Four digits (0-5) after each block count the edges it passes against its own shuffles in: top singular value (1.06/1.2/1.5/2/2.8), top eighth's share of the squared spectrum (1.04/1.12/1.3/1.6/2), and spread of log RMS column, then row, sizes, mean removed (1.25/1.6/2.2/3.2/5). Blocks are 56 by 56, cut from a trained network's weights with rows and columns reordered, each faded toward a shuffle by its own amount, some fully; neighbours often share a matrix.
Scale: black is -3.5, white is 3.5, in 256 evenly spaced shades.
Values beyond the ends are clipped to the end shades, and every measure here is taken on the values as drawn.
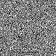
0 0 0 0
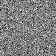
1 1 0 0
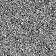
0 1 0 0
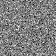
0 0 0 0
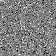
1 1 0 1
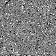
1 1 0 0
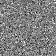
0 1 0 0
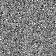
0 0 0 0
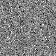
1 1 1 0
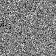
0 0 0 0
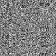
3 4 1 2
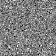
2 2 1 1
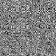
3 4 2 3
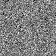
0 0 0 0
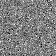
0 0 0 0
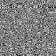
3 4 0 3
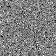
0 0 0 0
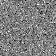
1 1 0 0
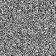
3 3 1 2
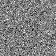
1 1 0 0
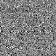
3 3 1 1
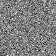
0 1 0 0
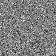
0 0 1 0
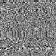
3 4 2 2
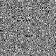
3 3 2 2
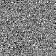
2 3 1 1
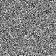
2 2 0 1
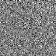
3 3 0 2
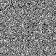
2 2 0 1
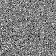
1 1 0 0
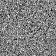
1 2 0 1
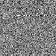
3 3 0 2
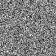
1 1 0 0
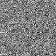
3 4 1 2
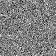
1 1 0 0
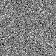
1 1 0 0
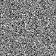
1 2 1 1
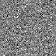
2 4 2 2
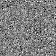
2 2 0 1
